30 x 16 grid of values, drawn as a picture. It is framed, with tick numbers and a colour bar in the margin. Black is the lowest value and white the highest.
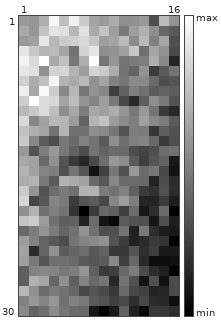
Ninth with the lowest average: bottom right. Mirror symmetry: none. Ninth with the highest average: top left. Slope: up to the top left. Stripes: none.
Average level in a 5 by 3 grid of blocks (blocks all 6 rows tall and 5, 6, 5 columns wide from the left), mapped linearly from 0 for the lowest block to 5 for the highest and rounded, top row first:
543 | 532 | 321 | 310 | 310
